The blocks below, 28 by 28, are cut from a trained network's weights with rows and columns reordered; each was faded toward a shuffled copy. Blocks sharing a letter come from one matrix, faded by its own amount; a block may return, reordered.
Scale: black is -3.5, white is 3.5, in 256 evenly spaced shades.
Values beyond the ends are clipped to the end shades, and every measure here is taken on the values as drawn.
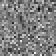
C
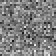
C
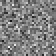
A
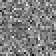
C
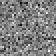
A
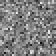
A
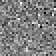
A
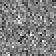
A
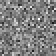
A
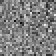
A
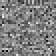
C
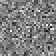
A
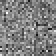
A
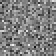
A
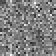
C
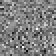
A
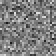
C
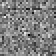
A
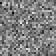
A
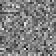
A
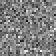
A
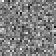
C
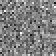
C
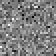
A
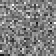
A
